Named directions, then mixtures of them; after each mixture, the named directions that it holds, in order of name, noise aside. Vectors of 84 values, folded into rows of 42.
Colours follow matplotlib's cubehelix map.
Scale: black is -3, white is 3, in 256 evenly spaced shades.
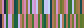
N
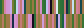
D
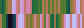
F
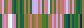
F, N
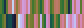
F, N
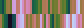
F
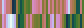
F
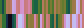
F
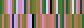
D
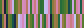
F, N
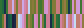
F, N
